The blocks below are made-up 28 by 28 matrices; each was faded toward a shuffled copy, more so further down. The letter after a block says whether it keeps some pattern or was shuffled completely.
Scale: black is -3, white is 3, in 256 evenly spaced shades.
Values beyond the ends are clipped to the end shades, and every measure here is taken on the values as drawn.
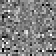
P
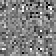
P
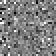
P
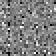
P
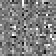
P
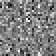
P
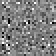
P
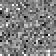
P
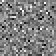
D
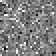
D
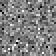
D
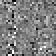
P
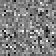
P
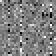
P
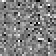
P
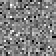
D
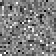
D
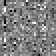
P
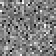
D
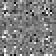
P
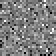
D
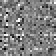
P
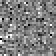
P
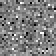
D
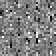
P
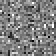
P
